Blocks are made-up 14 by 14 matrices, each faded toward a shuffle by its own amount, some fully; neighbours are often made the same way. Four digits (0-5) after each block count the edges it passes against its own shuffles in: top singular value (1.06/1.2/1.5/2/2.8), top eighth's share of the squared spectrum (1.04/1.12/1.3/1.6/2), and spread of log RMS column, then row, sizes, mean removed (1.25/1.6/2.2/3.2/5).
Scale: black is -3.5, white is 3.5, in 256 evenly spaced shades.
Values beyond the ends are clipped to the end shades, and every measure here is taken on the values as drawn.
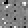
2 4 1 1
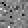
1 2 0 0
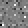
0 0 0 0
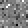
0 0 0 0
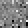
1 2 2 0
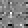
1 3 1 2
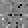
2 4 0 1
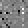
2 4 1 0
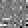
2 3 1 1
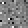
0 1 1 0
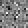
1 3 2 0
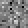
1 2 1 0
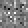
1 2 1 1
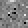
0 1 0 0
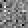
2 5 1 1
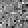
1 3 0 0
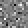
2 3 0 0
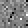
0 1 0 0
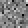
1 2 0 0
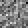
0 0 0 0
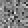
0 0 0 0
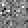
1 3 0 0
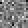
2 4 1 1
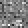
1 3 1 1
